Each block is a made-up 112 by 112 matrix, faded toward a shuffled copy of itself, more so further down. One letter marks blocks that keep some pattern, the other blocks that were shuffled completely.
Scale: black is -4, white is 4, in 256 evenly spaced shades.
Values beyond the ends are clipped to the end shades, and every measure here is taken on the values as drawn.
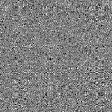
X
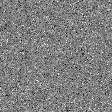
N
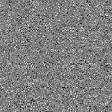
X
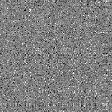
X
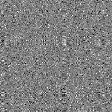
X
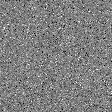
N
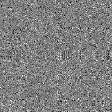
X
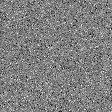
N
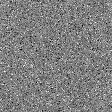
N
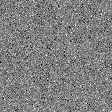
N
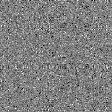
X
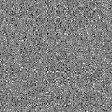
X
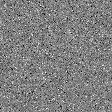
N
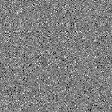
X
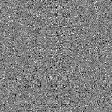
X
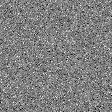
N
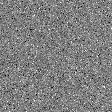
N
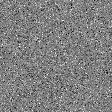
N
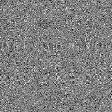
X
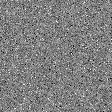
N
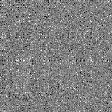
X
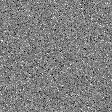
N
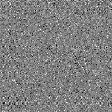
X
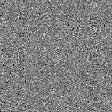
X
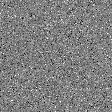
N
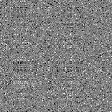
X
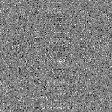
X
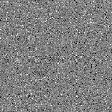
X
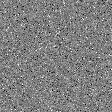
N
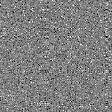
X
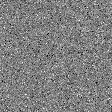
N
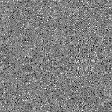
X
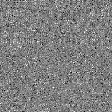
X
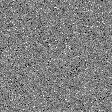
N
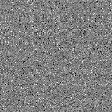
X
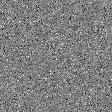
N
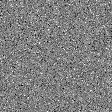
N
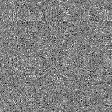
X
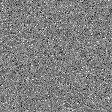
N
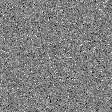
N
